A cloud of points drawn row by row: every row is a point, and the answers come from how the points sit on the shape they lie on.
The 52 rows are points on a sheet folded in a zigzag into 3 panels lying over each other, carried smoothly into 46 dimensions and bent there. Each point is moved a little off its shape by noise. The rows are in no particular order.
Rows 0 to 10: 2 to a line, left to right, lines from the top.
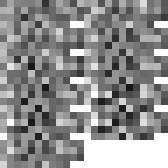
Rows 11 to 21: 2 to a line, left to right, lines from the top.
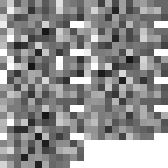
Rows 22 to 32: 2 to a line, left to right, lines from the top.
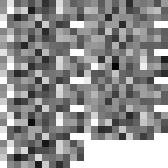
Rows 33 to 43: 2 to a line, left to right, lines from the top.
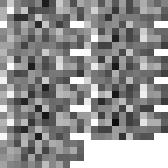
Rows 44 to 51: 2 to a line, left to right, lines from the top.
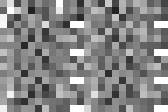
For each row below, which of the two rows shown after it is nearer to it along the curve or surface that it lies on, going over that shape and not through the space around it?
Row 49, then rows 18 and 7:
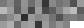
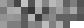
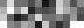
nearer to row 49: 18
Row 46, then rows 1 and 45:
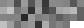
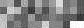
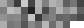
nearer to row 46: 45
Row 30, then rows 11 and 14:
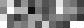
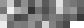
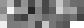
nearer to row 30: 14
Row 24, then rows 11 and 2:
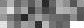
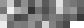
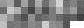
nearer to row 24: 11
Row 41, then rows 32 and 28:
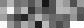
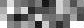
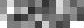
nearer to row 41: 32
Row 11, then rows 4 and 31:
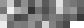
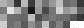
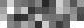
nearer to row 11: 31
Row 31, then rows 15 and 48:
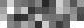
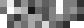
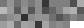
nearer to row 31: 15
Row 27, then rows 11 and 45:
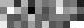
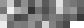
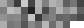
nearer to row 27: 45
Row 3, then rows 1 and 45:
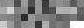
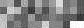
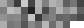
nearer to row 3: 45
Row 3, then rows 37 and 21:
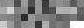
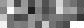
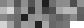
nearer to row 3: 21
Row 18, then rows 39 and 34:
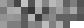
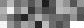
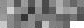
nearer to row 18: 34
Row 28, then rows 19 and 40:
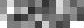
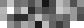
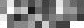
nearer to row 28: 40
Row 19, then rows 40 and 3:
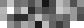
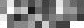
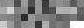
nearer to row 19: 40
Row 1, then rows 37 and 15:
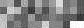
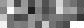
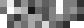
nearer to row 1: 15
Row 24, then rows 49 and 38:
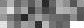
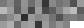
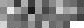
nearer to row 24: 49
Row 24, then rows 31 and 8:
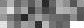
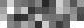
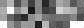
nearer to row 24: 31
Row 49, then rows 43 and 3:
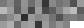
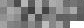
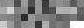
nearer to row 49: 3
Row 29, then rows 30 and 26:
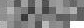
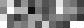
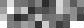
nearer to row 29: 30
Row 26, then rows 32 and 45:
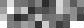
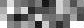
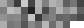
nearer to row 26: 32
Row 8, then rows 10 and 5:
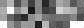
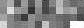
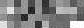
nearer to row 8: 5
